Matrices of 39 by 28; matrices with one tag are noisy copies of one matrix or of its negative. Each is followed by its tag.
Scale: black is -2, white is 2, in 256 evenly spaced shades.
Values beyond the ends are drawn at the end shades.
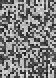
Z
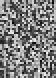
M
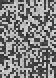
Z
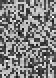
Z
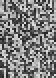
M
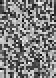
M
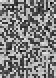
Z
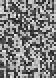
M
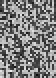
M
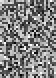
Z
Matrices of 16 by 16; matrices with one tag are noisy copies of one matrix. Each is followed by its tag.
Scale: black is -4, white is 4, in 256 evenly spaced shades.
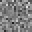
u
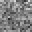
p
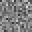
u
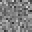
u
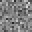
u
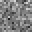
p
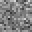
p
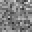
p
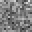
p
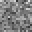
p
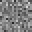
u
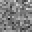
p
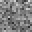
p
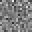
u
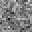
p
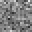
p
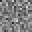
u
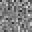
u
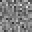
u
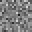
u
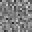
u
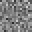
u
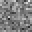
p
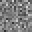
u
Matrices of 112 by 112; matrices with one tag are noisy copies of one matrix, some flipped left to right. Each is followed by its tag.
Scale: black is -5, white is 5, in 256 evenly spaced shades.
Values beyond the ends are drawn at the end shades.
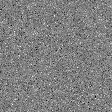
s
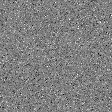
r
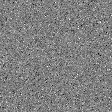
r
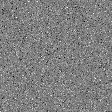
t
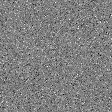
r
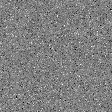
s
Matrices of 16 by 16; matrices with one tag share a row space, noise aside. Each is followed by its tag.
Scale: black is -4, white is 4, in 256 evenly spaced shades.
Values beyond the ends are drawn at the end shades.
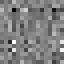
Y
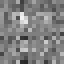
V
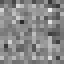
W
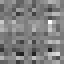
W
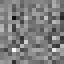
Y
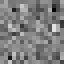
Y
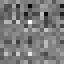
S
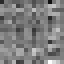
W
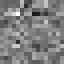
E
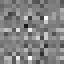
S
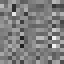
Y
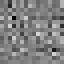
Y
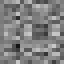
E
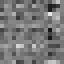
W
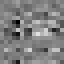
E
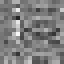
E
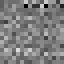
S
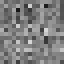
S
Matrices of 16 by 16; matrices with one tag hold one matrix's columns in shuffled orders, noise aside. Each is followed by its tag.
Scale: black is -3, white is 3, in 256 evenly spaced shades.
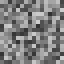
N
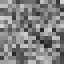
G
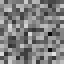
G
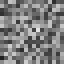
G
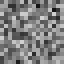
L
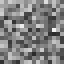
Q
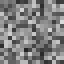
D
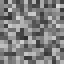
L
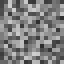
D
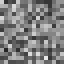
D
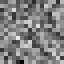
L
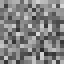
Q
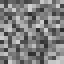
G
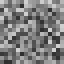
Q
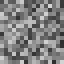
L
